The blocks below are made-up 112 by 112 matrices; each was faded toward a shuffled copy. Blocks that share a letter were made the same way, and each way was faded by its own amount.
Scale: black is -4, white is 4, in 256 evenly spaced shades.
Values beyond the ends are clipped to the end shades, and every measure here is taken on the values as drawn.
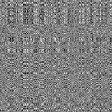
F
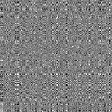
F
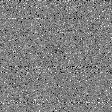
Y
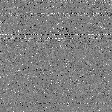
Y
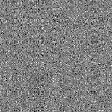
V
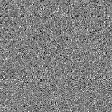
V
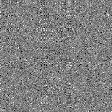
V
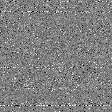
Y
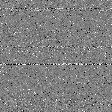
Y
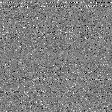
Y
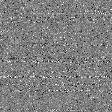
Y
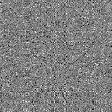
V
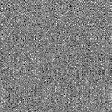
V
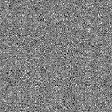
V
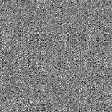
V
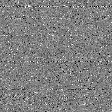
Y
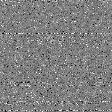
Y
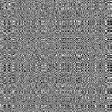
F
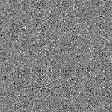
V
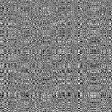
F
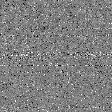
Y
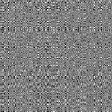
F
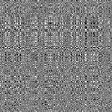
F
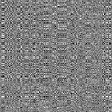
F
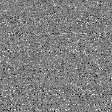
Y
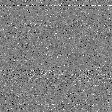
Y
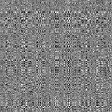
F
